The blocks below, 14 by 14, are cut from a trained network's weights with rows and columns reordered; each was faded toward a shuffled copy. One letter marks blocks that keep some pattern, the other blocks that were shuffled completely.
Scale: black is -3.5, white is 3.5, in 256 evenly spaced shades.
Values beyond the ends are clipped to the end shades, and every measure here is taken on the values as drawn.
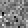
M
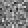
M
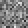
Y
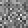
Y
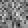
Y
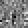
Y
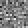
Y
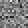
Y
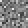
M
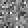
M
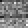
Y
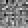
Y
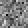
M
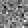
M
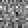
Y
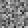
M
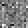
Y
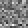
Y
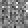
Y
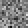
M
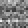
Y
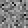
M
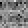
Y
